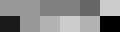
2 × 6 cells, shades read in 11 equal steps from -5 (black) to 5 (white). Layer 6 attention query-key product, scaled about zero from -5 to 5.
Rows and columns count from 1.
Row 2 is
-4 1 2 3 2 -5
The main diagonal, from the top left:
1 1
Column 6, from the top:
3 -5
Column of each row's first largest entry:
6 4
